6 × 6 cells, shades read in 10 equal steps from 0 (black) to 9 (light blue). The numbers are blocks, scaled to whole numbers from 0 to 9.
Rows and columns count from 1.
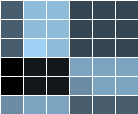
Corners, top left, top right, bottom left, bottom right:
4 3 6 4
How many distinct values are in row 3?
4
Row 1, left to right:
4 8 8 3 3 3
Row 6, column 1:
6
